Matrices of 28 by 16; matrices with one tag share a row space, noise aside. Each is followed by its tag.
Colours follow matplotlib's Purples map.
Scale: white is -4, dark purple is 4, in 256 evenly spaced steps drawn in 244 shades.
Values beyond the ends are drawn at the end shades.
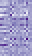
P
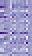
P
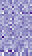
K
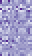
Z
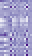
P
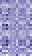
Z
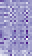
P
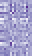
P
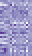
P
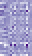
P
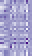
P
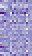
P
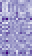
Z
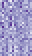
K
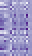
P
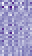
K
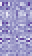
Z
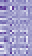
P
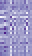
P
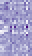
P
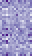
Z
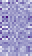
Z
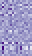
K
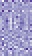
K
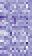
P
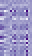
P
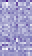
Z
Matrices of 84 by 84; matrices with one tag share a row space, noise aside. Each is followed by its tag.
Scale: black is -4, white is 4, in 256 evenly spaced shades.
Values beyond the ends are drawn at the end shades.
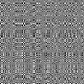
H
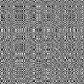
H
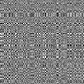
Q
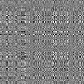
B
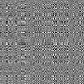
B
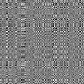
B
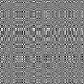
H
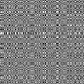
Q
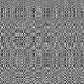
H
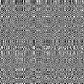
H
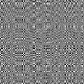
H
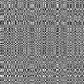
Q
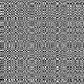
Q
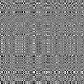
H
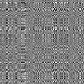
B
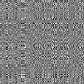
B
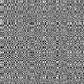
Q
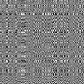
B
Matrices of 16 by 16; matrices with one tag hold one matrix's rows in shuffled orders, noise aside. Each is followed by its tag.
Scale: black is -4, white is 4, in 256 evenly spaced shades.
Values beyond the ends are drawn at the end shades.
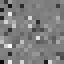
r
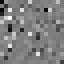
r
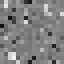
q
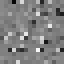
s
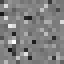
q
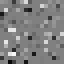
q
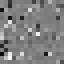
r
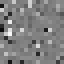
r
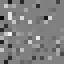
r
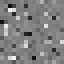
q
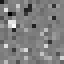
q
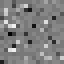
q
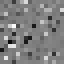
q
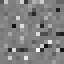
s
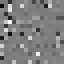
r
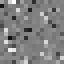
q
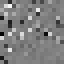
r
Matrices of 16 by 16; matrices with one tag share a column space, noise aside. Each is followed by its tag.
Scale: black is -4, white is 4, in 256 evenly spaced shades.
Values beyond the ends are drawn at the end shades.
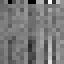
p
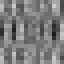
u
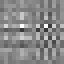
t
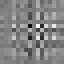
t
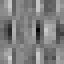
u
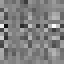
t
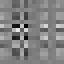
t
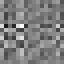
t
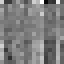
p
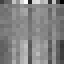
p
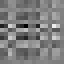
t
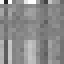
p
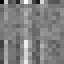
p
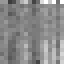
p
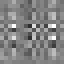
t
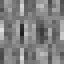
u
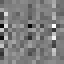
t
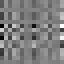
t
